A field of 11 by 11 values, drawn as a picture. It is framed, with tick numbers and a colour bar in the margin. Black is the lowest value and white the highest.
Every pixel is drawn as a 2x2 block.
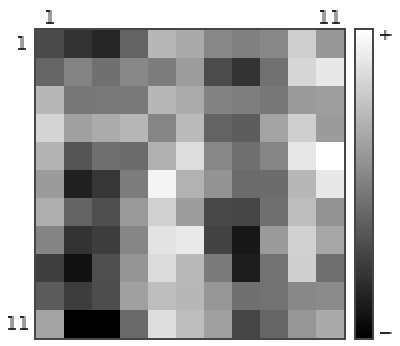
Stripes running up and down repeat 2 times from left to right. The ninth with the lowest average is the bottom left. The grain runs up and down.
